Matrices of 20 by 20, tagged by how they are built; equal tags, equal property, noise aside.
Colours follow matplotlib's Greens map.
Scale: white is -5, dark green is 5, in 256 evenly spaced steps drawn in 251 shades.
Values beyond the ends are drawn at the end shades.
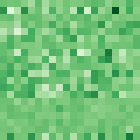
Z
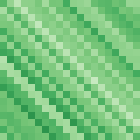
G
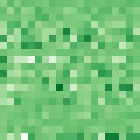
Z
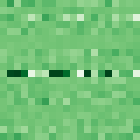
Z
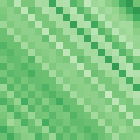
G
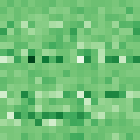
Z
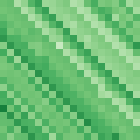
G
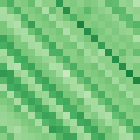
G
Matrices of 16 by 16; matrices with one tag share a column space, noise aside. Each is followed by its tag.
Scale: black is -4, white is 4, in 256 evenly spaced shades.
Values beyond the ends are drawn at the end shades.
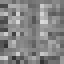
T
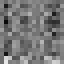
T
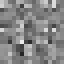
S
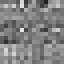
S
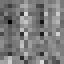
T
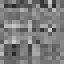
S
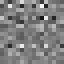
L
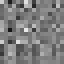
S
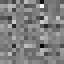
L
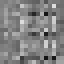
T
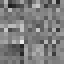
S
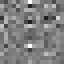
L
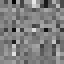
S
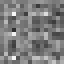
T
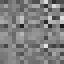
L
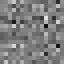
L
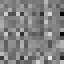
T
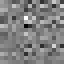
L
